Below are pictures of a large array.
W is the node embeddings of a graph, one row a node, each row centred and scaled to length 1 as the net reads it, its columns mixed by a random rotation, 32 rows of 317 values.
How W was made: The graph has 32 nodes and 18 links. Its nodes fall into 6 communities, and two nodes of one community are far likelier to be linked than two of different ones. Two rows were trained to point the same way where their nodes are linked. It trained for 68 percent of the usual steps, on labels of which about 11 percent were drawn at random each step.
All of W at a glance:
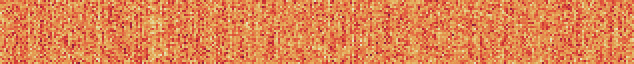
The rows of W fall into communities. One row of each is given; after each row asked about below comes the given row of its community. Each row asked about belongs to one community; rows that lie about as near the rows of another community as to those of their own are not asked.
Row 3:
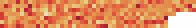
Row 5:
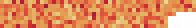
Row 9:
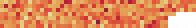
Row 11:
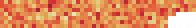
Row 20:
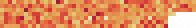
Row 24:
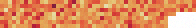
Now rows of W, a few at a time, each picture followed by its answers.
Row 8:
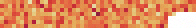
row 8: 9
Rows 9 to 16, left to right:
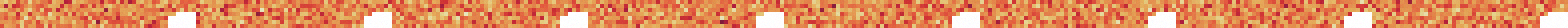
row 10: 3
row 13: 11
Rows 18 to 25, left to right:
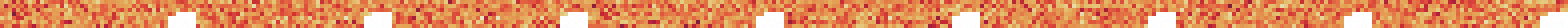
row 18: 5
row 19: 20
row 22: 20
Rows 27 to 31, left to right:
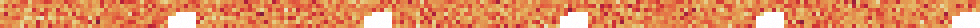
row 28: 3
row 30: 9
